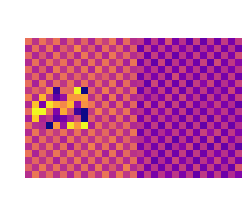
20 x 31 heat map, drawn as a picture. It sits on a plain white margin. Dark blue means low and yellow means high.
Seam: vertical, 50% of the way across, the left part higher. Odd patch: rougher, in the middle left. Roughest part: middle left.
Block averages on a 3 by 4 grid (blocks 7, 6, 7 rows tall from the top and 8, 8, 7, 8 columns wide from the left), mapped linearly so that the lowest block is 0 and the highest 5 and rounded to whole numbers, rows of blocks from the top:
4400 / 5400 / 4400
